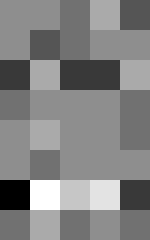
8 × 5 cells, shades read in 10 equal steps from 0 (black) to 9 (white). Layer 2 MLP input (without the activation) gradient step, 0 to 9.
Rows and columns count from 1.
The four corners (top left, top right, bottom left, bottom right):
5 3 4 4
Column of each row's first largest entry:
4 1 2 2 2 1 2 2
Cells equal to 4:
9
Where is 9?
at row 7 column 2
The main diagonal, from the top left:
5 3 2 5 4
